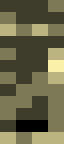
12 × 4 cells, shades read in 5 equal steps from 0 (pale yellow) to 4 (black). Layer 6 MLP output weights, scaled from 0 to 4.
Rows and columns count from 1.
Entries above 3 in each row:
0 0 0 0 0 0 0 0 0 0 2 0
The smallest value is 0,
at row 6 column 4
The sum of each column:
27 33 31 21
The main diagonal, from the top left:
3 3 1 3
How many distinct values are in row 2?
2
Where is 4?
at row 11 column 2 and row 11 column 3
